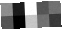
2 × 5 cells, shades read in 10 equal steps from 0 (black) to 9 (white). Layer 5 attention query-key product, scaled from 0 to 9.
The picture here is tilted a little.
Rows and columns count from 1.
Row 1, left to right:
5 1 9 3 4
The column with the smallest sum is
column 2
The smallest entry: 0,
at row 2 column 2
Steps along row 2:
down up down down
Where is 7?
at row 2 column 3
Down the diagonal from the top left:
5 0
